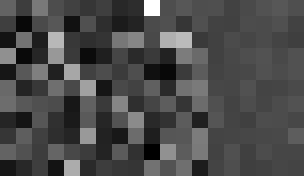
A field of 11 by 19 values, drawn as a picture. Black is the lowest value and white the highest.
On average the colour sits 30% of the way up the scale. The halves do not mirror each other. Most values sit low, with a long tail of high ones. The texture is fine-grained noise. A vertical seam about 70% of the way across splits the table, and the right part is calmer. There is no overall slope.
